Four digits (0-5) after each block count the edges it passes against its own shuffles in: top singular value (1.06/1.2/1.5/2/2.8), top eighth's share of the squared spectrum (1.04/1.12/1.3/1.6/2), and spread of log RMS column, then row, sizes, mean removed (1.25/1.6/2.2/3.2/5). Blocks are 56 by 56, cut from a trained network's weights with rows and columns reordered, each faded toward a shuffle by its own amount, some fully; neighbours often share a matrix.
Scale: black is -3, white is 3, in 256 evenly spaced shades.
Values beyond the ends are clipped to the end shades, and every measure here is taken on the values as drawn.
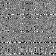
3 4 0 3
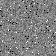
0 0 0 0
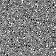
1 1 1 0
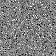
1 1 0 1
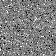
0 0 0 0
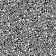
0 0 0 0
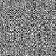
4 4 2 2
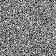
1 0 0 0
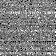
3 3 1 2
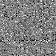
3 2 0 1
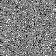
2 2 0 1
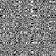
3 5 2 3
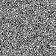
2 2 0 0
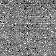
2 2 0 0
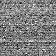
3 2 0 1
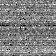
4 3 1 2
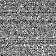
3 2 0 1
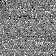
1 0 0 0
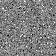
0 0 0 0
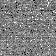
2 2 0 0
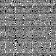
3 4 2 0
